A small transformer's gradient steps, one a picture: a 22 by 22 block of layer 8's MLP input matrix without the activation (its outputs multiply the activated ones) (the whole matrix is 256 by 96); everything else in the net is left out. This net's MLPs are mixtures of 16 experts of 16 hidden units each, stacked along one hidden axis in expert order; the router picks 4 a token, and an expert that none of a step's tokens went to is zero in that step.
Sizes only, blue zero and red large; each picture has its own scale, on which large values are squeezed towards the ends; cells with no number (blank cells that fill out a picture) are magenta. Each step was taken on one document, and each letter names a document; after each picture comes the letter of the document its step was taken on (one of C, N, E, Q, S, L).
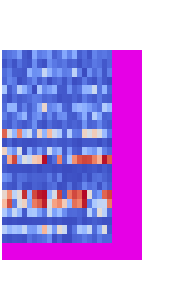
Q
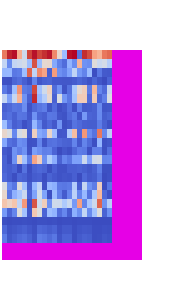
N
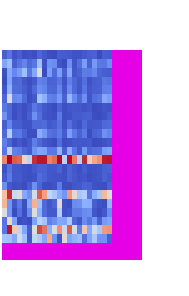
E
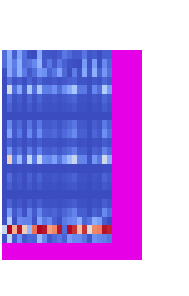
E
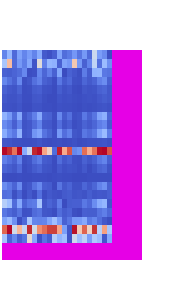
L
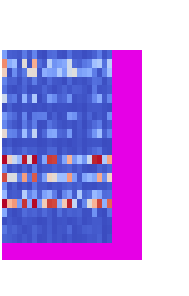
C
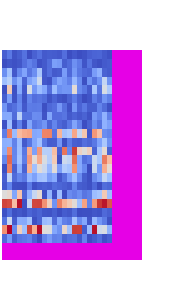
L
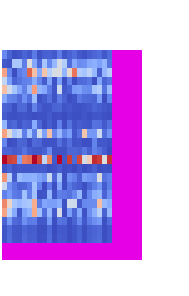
C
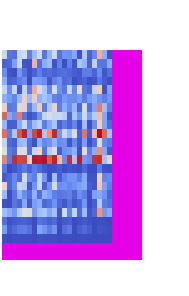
N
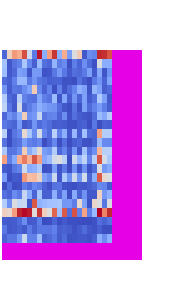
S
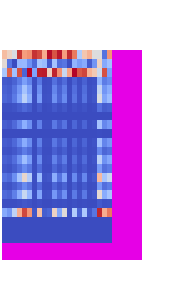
S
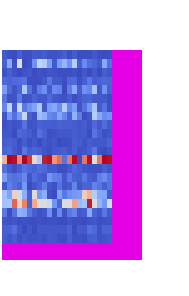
Q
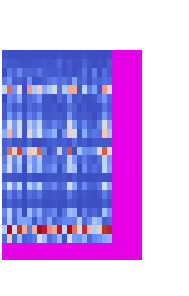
E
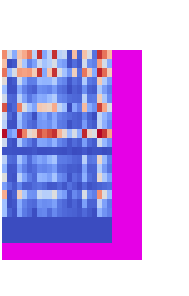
S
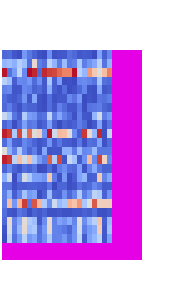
C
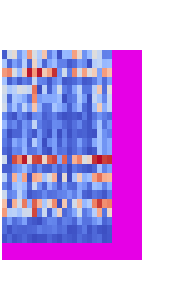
S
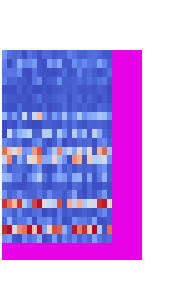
L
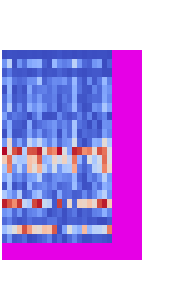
L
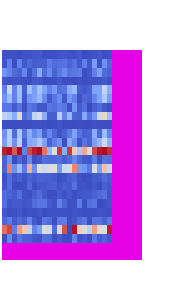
L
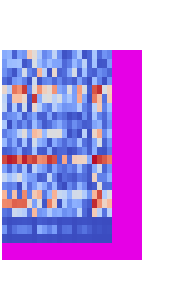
N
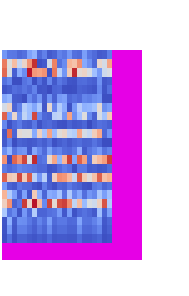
C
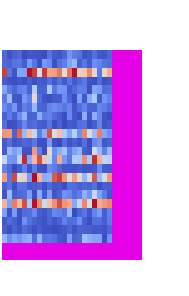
C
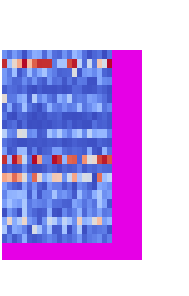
C
